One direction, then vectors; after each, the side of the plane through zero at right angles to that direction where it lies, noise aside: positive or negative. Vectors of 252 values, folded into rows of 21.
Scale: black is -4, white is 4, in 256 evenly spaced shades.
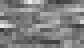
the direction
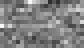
positive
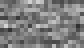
positive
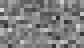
negative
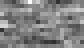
positive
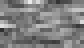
positive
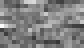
positive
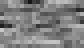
negative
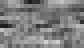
negative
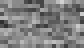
negative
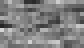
negative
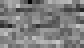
negative
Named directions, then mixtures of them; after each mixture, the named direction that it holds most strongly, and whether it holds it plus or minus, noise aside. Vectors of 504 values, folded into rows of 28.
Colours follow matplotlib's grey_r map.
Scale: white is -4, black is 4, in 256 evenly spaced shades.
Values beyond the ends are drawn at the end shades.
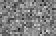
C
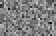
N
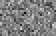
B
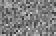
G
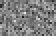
N, plus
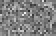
B, minus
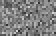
G, minus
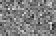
B, minus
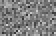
G, plus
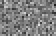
G, plus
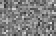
N, minus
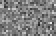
N, minus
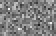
N, minus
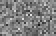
C, minus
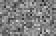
C, plus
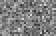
C, minus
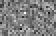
B, minus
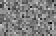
N, plus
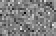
B, plus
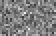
G, plus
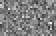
N, minus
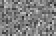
G, plus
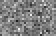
C, minus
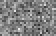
C, minus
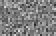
G, plus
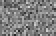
G, minus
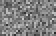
G, minus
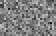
N, plus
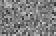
G, plus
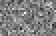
B, minus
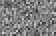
G, minus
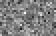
B, minus
